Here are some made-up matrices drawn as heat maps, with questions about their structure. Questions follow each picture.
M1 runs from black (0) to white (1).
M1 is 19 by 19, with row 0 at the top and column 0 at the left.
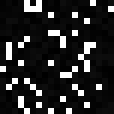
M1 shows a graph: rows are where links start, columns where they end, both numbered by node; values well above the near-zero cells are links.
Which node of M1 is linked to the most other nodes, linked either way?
node 14
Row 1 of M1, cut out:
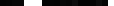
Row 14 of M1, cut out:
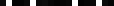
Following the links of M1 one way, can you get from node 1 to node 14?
yes
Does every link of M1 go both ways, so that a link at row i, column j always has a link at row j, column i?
no
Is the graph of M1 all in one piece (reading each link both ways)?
yes
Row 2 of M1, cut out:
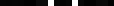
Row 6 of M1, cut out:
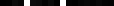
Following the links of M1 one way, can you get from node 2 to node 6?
yes
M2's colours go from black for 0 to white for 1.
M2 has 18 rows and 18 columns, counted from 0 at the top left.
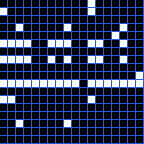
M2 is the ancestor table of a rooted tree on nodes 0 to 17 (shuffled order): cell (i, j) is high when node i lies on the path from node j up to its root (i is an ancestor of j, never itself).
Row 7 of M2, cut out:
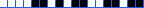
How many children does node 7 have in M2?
3
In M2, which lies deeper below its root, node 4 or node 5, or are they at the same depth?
the same depth
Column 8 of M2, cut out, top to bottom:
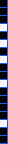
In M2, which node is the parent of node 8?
15
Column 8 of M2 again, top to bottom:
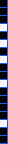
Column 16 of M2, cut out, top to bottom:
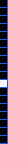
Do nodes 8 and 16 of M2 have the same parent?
no
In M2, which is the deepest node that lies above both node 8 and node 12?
7
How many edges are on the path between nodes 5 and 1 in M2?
3
